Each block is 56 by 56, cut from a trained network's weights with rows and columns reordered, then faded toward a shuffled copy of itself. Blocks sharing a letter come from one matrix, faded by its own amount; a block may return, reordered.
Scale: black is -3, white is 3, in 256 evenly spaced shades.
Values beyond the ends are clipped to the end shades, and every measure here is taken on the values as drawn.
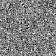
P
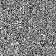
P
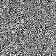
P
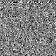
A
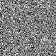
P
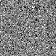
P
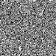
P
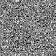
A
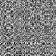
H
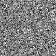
P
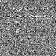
A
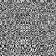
H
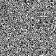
P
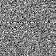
A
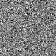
A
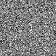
P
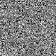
P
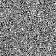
P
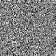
P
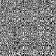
H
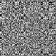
H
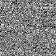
P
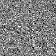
P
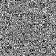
P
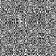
H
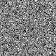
P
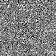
P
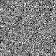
A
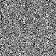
P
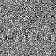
A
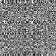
H
